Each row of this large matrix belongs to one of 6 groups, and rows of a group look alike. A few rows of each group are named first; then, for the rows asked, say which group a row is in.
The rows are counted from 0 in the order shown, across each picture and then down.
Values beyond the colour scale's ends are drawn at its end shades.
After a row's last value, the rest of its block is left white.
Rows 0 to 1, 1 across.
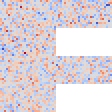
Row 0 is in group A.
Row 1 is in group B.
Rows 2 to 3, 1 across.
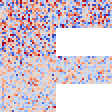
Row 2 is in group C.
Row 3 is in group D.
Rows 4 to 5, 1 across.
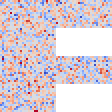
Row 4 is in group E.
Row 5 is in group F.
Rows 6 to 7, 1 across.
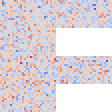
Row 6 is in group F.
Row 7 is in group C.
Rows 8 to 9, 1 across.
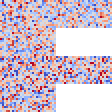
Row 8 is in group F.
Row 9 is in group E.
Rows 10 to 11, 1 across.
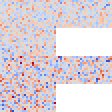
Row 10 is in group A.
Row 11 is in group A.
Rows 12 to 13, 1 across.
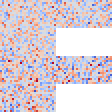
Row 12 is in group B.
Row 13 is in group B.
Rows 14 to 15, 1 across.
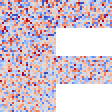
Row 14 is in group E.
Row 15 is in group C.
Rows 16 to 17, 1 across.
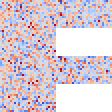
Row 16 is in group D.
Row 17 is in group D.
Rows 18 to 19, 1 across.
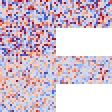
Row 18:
A
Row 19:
C
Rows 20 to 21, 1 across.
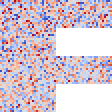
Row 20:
E
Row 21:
B
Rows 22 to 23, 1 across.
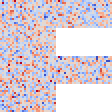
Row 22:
F
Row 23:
A
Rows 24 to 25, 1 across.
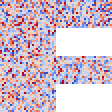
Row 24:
B
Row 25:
C
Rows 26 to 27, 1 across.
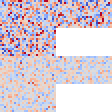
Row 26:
A
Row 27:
D
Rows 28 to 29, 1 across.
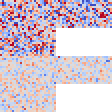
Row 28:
F
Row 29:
A
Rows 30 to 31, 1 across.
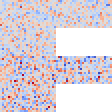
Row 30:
A
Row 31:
D
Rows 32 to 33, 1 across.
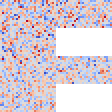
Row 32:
E
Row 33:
F
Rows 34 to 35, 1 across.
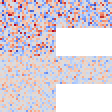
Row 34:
F
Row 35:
C
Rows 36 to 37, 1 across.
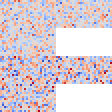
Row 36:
E
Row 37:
E
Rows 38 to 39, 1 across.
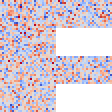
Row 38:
F
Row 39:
B
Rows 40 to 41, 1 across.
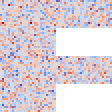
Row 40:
B
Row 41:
E
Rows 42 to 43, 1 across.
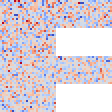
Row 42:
E
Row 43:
A
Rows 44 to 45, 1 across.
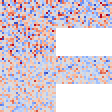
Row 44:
F
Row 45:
F
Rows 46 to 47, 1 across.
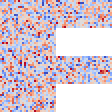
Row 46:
E
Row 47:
F
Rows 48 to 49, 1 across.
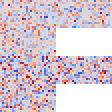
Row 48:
C
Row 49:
E
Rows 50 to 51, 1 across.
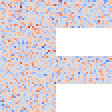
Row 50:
D
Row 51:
A
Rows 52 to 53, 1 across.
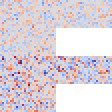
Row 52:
E
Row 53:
F
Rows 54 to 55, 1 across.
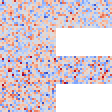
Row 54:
F
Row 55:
C
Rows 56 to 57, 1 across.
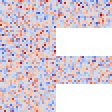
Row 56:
A
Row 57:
B
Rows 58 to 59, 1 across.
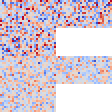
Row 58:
A
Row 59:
F
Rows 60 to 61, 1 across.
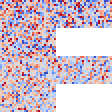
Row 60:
D
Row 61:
C
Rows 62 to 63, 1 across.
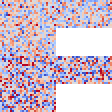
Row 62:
B
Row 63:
A
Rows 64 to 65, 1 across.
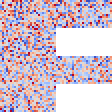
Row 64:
D
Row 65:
B
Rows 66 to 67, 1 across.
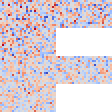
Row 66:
C
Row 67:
F
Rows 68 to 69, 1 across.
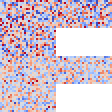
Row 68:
A
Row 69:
D
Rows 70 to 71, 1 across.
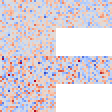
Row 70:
F
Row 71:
F
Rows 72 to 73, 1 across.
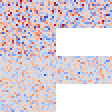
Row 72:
C
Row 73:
A
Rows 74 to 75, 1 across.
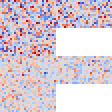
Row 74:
E
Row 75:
C
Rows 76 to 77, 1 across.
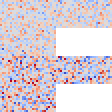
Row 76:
A
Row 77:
D
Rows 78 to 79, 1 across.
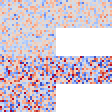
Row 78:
E
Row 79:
B
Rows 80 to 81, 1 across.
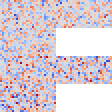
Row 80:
E
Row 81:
A
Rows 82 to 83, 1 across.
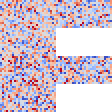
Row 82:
D
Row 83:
D
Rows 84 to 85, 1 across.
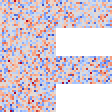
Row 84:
E
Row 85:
B
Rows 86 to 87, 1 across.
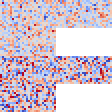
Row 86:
F
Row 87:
A
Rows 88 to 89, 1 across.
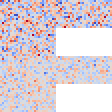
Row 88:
E
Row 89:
F
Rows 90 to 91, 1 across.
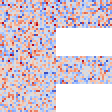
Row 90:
B
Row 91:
C
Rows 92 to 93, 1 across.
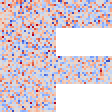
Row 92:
D
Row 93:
A
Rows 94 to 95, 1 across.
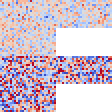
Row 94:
C
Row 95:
A
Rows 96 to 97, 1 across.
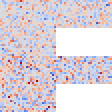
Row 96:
A
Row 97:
D
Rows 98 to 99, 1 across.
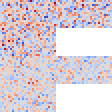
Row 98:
C
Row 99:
D
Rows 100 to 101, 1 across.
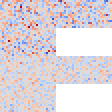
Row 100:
D
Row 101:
B
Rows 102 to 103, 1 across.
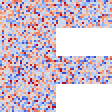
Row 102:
D
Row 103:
D
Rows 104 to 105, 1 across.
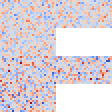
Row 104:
E
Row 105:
A
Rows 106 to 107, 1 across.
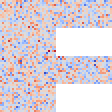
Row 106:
D
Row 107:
F
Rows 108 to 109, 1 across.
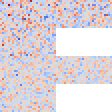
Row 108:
C
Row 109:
E
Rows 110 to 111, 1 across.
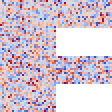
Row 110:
A
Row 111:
D
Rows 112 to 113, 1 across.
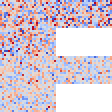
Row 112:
B
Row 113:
D
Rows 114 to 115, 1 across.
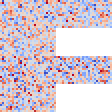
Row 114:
F
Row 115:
F
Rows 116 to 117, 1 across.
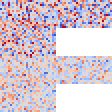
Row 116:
C
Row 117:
C
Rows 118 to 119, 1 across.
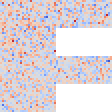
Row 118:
C
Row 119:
A
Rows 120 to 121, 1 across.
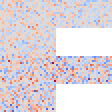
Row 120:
D
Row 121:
B
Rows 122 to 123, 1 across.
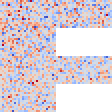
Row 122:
C
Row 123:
D
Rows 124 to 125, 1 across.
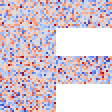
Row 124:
B
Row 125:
A
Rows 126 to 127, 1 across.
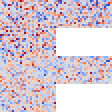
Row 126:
A
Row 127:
A
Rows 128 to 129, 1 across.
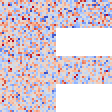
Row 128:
C
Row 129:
C
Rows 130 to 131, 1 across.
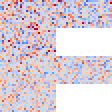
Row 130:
D
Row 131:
C
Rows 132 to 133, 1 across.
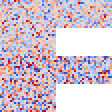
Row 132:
E
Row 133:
D
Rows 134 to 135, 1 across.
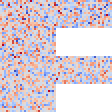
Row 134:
C
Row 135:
E
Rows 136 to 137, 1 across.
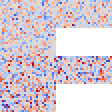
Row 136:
E
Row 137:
A
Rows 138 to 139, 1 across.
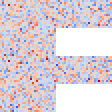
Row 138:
B
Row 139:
B
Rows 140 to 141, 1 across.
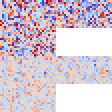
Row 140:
F
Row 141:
F
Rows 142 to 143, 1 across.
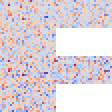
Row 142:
C
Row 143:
C
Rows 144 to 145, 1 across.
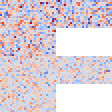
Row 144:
B
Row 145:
C
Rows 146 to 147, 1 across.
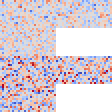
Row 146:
F
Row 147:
E
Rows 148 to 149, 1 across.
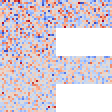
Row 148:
E
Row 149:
D
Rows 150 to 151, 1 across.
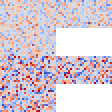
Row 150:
B
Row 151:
E
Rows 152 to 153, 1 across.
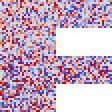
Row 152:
C
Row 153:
E
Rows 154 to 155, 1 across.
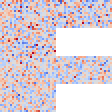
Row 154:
D
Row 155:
C
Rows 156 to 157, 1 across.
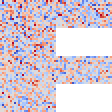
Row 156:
F
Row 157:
D
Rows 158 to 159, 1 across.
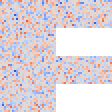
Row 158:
E
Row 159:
E
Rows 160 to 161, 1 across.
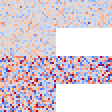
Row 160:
B
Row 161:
B
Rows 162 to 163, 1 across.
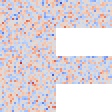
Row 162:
E
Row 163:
D
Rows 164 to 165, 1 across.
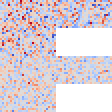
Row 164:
C
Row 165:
D
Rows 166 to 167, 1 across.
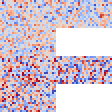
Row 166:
F
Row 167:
C
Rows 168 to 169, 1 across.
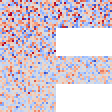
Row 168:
C
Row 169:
F
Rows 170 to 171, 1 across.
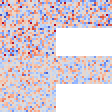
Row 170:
B
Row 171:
C
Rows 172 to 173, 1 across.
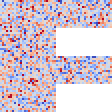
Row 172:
A
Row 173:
D
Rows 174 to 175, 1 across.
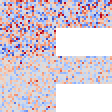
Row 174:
A
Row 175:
D
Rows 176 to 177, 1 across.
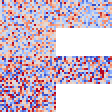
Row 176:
F
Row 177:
A
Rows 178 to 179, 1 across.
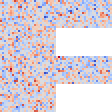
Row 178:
F
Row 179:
F
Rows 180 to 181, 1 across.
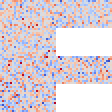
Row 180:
D
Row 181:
A
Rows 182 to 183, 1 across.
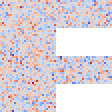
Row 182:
B
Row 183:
D
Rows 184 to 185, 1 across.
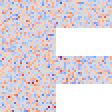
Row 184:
E
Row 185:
D
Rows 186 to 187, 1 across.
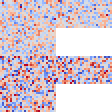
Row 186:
F
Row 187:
E
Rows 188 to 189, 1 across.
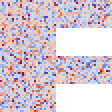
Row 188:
C
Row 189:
F
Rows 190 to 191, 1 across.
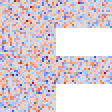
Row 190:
E
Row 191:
E
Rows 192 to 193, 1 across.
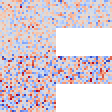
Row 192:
D
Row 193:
A
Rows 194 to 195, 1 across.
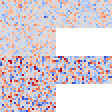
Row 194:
F
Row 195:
D
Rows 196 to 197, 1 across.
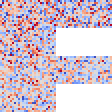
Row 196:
B
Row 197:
D
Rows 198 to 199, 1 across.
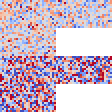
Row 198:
D
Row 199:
A
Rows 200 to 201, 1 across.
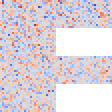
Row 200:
F
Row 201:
E
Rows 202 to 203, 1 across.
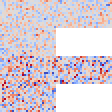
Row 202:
A
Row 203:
C
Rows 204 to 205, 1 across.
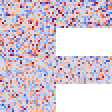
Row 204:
B
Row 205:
A
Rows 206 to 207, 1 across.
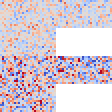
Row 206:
D
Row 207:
F
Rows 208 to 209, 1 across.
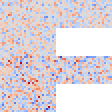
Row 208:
C
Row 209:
D
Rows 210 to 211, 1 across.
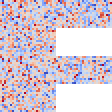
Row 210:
F
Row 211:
C
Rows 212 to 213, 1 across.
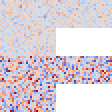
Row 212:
F
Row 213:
B
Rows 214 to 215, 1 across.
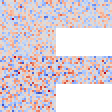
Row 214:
F
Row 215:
E
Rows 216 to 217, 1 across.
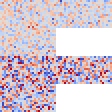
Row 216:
D
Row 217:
E
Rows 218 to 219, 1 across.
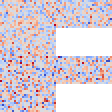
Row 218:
B
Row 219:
A
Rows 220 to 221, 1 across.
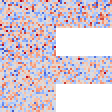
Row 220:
A
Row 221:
E
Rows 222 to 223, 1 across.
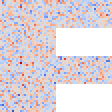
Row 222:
F
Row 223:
A
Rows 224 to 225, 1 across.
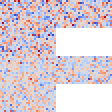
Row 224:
E
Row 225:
B
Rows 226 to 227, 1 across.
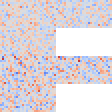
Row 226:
B
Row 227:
F
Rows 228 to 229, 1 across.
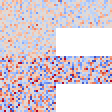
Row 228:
D
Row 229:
B
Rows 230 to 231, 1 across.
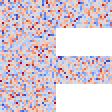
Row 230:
E
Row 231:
A
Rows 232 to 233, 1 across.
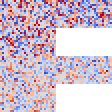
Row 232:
F
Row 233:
F
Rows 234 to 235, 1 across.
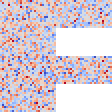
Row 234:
C
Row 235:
E
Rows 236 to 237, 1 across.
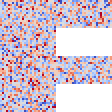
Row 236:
A
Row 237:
D
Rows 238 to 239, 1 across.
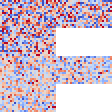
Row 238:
E
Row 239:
D
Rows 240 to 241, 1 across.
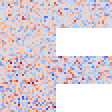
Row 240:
C
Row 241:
D
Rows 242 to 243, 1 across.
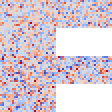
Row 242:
B
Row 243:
F
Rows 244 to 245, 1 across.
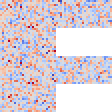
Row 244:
D
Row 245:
D
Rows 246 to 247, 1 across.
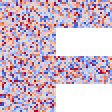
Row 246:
C
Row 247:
F
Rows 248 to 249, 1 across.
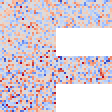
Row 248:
D
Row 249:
A
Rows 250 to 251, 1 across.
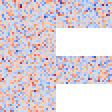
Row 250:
F
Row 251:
B
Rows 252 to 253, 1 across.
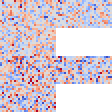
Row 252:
F
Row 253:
D
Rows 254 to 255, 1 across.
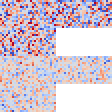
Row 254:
B
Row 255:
A
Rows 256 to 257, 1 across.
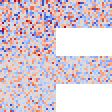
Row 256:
E
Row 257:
B
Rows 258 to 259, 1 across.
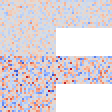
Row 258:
B
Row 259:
E
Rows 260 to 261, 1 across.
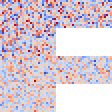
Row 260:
E
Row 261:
F
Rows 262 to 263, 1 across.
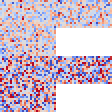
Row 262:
A
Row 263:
A
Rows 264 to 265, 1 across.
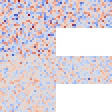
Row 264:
E
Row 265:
B
